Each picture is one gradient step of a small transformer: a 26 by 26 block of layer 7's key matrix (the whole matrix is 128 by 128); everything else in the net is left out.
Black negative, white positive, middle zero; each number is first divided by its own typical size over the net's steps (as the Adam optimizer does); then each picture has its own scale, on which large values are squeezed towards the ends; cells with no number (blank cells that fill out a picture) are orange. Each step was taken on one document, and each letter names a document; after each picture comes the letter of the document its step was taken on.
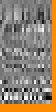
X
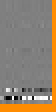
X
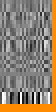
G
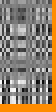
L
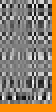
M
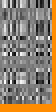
L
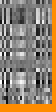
L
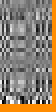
L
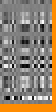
X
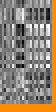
X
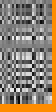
M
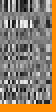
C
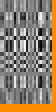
G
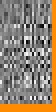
X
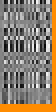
C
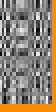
L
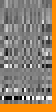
X
